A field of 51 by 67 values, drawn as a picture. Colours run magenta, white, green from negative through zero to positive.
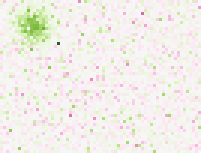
Overall the values sit about 50% of the way up the scale. A single bump stands in the top left. No row or column stands out. No regular stripes run through it. Neither half mirrors the other. The top left is the ninth with the highest average.
